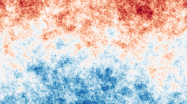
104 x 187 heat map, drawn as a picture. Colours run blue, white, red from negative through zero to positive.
Slope: up to the top. Lone odd cells: none. Stripes: none. Ninth with the lowest average: bottom middle. Ninth with the highest average: top right.
